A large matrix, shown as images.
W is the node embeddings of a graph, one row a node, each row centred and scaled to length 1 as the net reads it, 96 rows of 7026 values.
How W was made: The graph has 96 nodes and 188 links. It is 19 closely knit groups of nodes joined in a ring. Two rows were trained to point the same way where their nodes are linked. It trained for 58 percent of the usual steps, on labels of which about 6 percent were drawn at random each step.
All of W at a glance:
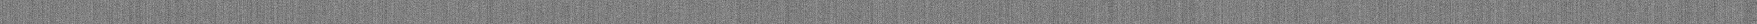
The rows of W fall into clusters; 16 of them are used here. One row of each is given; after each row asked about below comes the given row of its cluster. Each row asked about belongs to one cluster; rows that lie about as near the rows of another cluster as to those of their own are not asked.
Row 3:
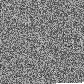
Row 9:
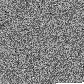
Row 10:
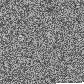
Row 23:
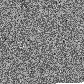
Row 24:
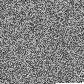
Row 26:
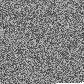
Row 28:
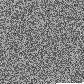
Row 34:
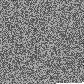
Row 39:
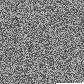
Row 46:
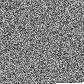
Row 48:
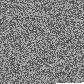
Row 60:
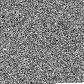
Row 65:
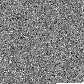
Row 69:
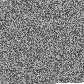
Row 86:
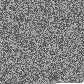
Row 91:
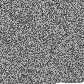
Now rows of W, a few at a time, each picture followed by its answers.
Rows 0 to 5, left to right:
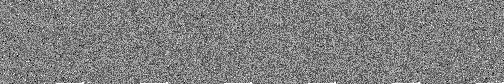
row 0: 69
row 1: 10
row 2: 26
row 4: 91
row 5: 69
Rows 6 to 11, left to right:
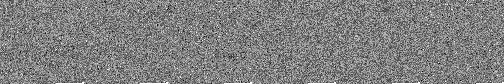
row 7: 91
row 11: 39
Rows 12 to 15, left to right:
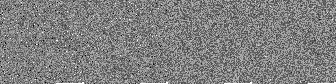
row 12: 60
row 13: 65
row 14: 28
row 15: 24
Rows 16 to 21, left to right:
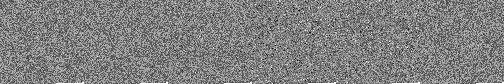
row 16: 65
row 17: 65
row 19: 46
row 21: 9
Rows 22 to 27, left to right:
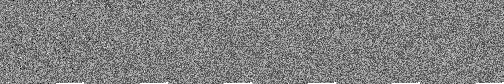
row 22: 34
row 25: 24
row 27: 48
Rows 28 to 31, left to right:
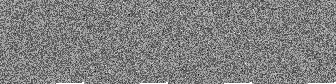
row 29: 26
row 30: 48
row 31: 3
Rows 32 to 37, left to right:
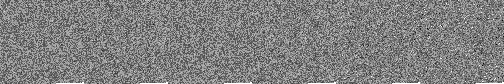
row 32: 86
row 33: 23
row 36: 28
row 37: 24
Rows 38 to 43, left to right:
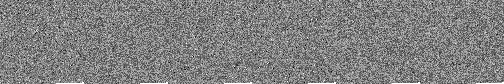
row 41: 24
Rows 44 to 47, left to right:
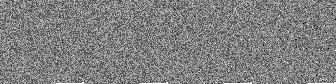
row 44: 28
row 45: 24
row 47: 60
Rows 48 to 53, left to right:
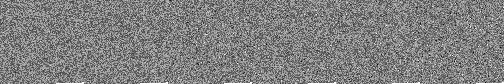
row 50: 9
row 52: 26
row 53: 91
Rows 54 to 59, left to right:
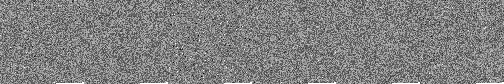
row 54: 39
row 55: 26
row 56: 65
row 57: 10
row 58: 9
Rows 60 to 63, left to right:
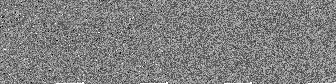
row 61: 39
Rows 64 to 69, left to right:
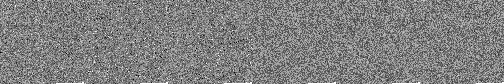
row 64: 3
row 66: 60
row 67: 48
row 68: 86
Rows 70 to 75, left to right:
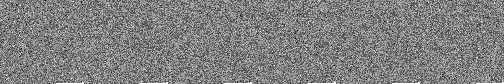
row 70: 39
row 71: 60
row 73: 26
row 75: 28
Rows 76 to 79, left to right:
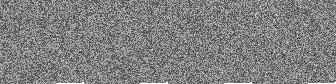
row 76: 86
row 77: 65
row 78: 91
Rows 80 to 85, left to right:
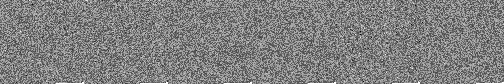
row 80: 91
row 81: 39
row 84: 34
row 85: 48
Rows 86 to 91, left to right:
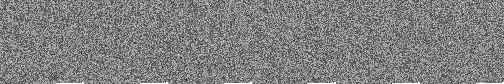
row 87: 34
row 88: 23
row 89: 69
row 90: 34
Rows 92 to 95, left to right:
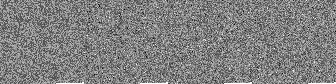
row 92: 86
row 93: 3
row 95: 34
